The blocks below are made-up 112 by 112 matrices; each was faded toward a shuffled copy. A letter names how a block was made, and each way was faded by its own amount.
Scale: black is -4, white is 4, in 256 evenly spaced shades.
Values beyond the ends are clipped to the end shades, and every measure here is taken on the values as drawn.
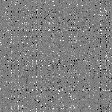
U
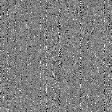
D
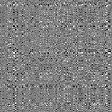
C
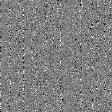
D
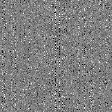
D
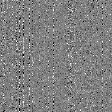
D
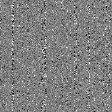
D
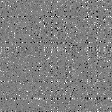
U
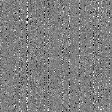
D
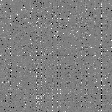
U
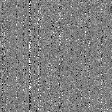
D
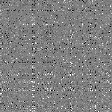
U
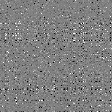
U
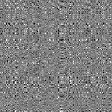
C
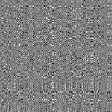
C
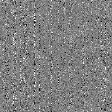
D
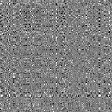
C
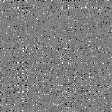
U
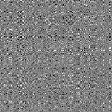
C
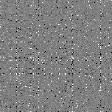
U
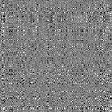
C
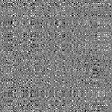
C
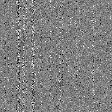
D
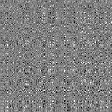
C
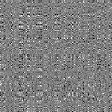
C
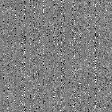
D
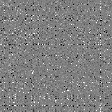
U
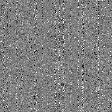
D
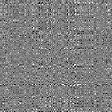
C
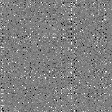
U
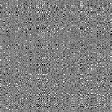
C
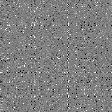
U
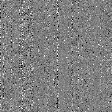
D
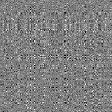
C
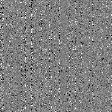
D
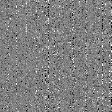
D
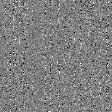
D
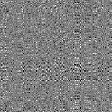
C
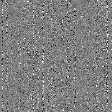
D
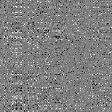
U
